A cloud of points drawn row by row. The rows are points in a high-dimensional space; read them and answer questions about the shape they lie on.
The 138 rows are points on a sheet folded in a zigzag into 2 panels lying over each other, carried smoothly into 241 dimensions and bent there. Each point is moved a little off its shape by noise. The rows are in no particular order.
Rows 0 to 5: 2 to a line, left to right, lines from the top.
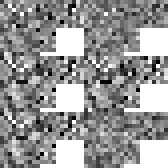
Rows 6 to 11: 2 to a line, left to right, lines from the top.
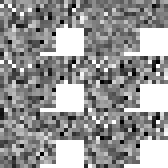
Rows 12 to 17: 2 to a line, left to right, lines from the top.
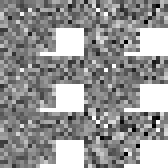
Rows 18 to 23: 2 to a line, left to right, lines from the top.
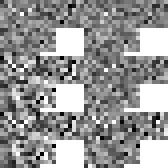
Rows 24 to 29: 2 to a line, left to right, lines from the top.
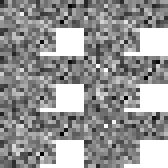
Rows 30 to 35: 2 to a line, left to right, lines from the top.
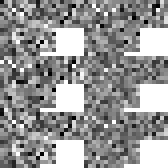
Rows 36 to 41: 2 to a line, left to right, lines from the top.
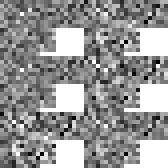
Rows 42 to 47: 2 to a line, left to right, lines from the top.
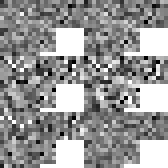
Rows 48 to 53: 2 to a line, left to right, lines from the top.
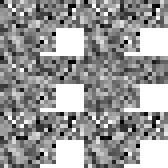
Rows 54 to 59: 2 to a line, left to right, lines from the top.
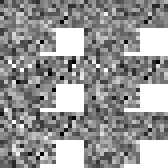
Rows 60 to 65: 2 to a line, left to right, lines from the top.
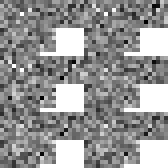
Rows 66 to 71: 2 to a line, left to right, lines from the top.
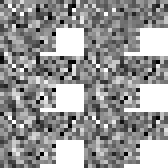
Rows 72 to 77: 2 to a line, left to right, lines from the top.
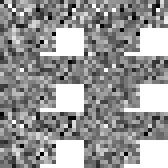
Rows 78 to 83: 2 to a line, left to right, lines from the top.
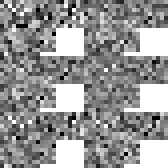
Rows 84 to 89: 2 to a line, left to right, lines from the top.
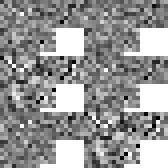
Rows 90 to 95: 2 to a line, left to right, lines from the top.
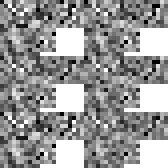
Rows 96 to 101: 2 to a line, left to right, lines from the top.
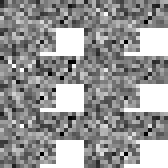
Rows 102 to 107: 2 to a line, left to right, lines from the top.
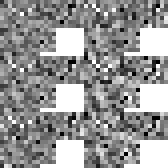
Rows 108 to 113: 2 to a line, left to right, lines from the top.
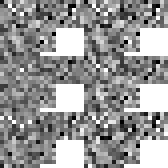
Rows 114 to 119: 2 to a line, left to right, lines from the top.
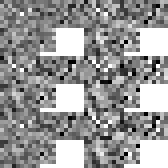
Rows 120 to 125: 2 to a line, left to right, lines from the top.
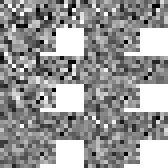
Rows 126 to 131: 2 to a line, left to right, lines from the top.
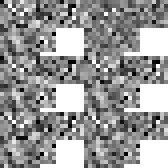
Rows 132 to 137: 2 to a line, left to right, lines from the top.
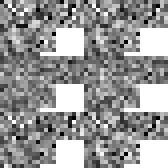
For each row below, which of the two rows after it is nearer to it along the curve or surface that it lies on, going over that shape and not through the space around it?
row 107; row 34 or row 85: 85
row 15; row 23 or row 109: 23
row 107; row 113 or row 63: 63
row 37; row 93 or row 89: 89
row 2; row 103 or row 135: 103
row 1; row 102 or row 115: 115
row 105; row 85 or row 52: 52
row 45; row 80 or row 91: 91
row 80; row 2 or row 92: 92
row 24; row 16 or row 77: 16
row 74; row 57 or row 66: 66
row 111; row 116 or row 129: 129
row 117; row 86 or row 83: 86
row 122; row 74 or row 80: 74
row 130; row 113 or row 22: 113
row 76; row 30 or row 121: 121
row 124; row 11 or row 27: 11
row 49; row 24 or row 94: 94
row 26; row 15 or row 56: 15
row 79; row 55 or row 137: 55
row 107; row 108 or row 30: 108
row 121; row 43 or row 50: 50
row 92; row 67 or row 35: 67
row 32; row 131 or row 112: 112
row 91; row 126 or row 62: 126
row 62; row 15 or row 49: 49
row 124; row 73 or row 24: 24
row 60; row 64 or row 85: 64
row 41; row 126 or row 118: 126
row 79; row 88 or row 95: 95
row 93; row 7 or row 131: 7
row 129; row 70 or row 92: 70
